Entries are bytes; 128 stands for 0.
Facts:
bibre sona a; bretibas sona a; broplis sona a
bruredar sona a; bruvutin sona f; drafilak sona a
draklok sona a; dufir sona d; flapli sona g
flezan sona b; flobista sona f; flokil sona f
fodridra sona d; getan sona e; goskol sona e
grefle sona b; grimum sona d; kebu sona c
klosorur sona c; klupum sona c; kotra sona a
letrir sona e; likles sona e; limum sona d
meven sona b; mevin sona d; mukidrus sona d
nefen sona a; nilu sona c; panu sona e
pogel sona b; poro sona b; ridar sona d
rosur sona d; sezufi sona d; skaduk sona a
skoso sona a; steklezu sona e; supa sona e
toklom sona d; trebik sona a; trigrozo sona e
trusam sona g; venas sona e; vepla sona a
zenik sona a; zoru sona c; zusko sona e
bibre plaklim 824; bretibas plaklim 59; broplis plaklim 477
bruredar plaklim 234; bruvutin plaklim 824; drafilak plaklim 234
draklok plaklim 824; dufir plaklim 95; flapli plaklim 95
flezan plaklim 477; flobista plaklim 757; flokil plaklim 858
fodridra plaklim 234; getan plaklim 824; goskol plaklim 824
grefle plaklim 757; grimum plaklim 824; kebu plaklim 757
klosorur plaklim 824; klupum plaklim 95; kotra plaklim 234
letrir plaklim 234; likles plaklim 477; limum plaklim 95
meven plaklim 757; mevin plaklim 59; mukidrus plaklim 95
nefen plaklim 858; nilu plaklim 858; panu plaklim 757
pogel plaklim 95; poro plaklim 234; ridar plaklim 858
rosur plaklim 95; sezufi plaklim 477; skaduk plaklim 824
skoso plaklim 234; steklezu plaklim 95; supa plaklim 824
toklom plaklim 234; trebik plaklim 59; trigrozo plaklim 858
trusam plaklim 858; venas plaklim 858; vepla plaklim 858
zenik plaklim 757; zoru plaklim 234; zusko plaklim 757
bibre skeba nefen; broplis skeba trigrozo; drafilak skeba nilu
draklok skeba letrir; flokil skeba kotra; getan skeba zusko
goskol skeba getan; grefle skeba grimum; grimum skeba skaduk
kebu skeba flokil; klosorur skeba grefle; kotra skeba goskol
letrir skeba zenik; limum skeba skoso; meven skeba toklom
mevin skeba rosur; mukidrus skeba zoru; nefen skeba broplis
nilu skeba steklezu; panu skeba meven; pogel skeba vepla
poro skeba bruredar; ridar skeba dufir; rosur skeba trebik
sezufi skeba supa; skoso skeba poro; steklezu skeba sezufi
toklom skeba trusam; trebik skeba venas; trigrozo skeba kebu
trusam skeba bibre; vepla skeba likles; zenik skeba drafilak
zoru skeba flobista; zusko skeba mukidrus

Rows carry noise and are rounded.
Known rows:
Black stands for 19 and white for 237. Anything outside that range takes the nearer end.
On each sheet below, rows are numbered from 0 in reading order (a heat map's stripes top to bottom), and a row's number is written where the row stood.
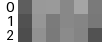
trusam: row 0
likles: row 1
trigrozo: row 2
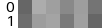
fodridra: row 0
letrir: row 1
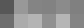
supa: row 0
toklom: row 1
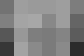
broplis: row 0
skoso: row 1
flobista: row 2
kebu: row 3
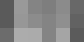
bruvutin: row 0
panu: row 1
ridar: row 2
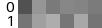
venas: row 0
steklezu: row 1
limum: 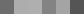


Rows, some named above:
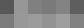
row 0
flobista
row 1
meven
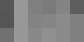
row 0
flobista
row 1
supa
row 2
flezan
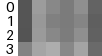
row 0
flapli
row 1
flobista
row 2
flapli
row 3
draklok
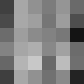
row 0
klupum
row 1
klosorur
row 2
kotra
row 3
draklok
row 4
nilu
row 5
zoru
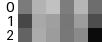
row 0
sezufi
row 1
klosorur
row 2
mukidrus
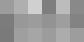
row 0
drafilak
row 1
meven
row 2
bibre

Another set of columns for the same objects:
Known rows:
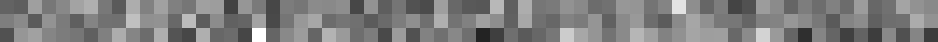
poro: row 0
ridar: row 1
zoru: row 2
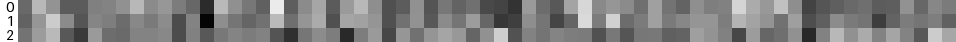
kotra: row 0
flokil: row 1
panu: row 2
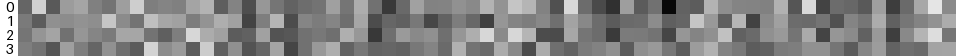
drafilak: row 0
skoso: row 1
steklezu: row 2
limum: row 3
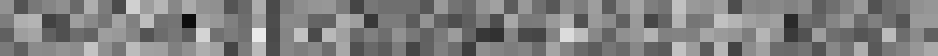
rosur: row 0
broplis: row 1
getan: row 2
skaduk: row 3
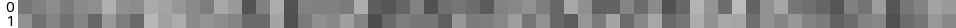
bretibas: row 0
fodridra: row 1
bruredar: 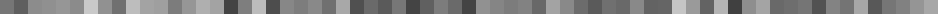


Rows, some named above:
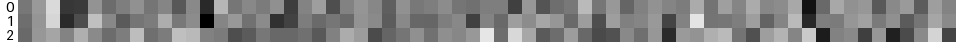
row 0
trigrozo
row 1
meven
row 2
nilu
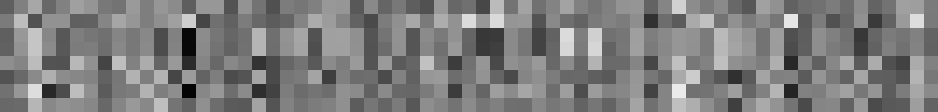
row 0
flezan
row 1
sezufi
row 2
flokil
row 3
flokil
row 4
trusam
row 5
klosorur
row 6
meven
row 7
klupum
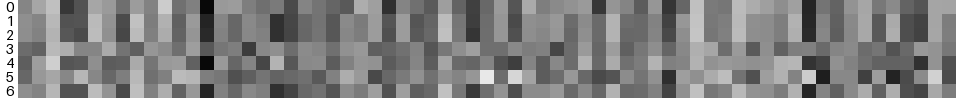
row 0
bibre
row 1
trusam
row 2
trusam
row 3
bruvutin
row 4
kebu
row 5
nilu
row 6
trusam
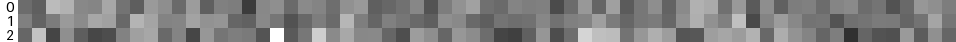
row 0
bruvutin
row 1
flapli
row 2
mukidrus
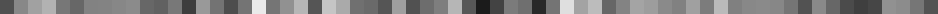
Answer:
flobista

